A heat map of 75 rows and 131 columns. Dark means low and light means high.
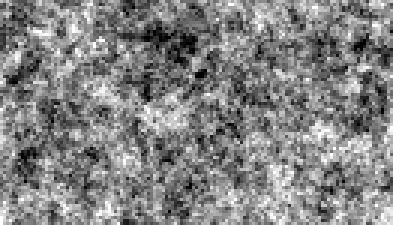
Odd rows or columns: none. Mirror symmetry: none. Ninth with the lowest average: top middle. Grain: blotchy.
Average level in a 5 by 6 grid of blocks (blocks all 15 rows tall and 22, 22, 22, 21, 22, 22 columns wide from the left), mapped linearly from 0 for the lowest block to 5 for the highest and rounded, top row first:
330343
330222
234232
232255
442454
